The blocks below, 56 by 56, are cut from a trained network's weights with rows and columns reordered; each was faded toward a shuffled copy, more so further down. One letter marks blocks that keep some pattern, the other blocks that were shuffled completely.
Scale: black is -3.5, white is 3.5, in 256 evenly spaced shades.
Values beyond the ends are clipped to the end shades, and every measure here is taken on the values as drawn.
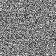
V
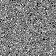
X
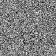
V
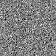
V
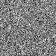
X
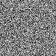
X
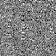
V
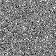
X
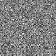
V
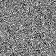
X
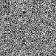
V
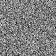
X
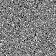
X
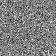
X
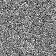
X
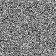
X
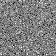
X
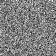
X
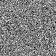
X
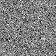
X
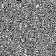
V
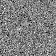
X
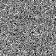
V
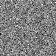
X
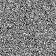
V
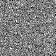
V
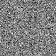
V
